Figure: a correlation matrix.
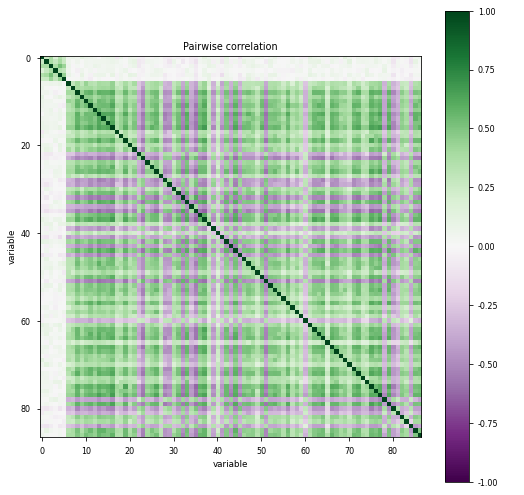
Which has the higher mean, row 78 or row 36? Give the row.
36
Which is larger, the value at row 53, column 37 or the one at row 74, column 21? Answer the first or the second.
the first
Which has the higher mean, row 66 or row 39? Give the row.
66
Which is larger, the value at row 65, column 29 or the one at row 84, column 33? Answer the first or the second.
the first
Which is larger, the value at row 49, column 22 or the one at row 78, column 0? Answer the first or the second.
the second
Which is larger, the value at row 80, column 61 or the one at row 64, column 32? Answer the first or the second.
the first
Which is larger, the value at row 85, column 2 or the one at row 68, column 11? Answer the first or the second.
the second
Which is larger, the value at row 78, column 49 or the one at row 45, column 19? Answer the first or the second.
the first
